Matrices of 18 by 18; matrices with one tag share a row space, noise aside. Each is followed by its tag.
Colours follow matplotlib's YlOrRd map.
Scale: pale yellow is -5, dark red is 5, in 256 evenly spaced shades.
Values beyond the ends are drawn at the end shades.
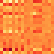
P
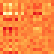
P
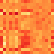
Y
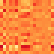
Y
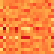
Y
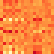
P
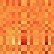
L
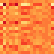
Y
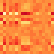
Y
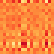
L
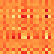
L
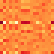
Y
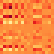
P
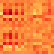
P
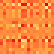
L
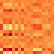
P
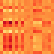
P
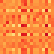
L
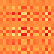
L
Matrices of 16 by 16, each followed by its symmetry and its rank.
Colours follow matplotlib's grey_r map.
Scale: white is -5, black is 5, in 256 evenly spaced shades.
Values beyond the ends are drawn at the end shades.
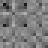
symmetric, rank three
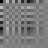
symmetric, rank one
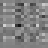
neither, rank two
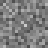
symmetric, full rank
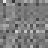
neither, rank three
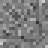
symmetric, full rank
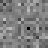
symmetric, rank three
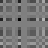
symmetric, rank one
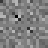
symmetric, rank three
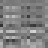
neither, rank two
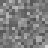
symmetric, full rank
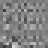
neither, rank three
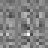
neither, rank two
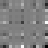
symmetric, rank one
